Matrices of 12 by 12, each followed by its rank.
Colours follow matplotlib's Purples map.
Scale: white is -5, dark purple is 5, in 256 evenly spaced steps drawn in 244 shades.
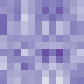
two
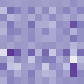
two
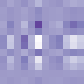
one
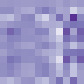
two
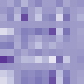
two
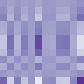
one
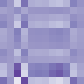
one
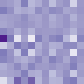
two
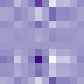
one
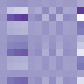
one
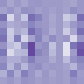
two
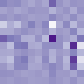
two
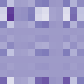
one
